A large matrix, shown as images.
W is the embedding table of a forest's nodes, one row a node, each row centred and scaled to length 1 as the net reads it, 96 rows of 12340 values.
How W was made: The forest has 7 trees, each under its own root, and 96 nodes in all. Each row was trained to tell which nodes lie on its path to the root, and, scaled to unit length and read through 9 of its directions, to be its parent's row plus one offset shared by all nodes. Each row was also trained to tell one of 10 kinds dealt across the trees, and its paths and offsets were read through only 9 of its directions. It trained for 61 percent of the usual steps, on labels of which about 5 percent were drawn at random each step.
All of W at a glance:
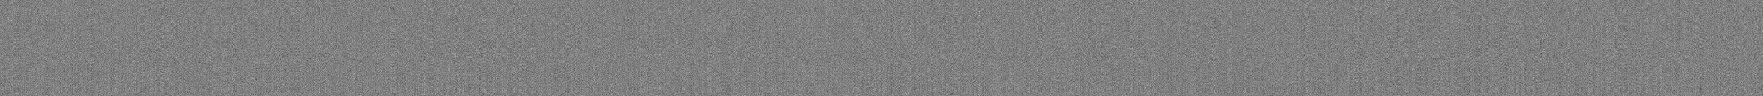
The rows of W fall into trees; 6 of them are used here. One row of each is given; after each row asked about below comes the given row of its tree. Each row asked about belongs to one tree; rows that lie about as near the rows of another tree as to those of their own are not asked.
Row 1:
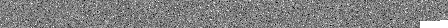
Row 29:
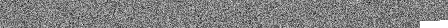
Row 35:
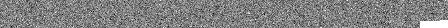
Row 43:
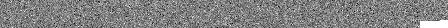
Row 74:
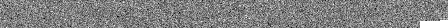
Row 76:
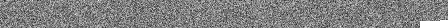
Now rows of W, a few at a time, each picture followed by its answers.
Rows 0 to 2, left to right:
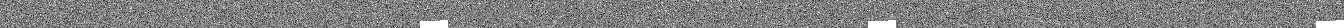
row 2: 29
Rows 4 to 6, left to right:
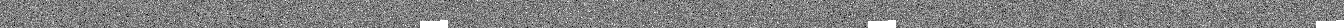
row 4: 43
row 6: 76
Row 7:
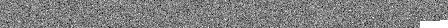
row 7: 43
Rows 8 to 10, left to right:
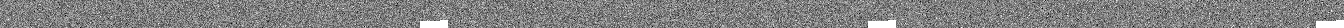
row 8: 1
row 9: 74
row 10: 1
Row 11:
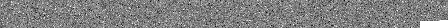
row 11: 35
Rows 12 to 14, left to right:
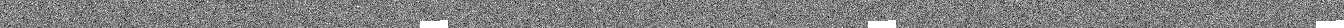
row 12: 43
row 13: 1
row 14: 43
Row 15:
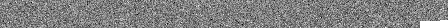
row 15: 76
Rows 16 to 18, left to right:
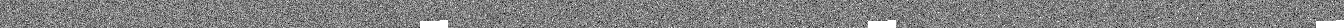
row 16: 29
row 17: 35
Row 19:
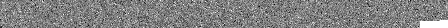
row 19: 35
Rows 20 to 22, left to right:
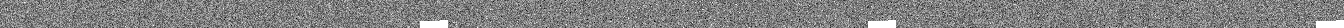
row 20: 35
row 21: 76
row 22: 76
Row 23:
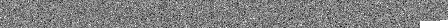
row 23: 74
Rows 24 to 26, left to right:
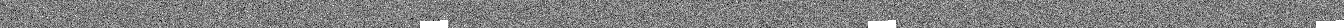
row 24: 74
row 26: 35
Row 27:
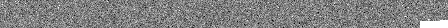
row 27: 35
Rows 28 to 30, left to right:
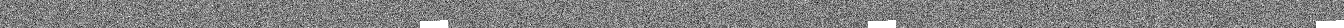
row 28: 29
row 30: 76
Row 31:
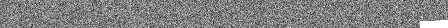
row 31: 29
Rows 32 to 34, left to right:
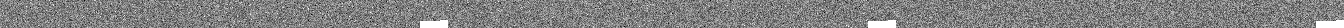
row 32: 74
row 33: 29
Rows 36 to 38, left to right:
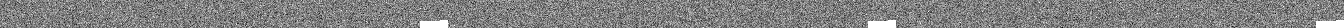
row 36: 29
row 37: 29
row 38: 1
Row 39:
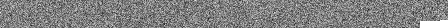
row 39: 1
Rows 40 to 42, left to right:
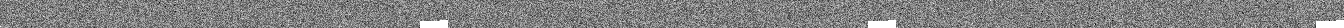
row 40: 29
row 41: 74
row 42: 74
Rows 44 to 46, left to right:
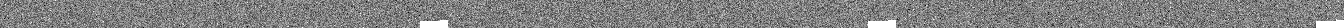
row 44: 29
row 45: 74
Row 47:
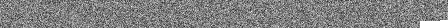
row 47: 74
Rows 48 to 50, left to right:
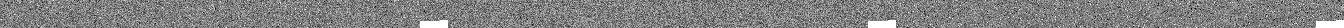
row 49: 29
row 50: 35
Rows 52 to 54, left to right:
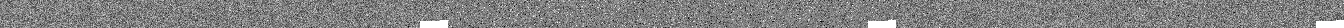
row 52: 35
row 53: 43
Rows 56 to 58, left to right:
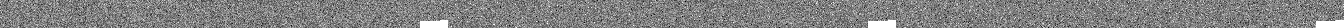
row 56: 43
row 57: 43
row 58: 35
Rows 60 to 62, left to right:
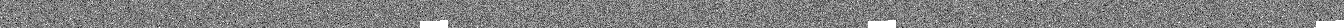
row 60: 1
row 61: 29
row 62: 35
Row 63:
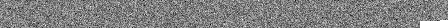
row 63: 1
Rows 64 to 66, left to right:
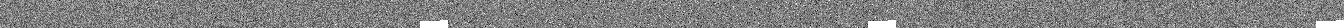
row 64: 29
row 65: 35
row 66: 74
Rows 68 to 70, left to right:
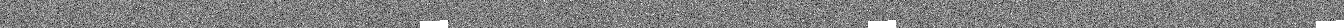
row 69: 35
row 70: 29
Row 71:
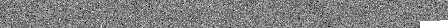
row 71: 76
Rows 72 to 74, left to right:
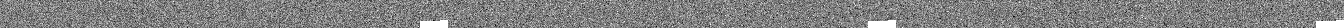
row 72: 74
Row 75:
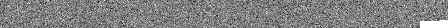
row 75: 43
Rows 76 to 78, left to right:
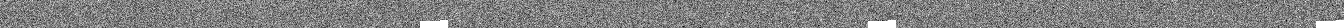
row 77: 29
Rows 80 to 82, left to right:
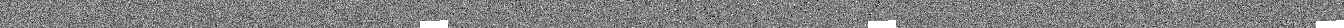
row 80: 35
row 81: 74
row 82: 29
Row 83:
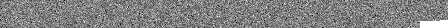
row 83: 35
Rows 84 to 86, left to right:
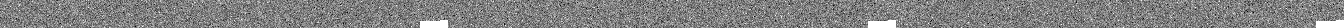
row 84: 76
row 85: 29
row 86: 1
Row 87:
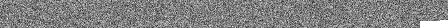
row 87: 76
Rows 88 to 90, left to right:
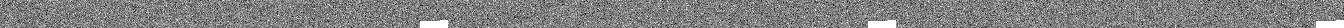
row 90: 29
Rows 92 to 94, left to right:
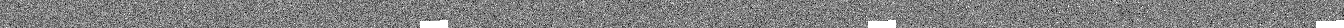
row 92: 29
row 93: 1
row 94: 76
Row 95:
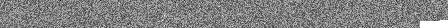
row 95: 43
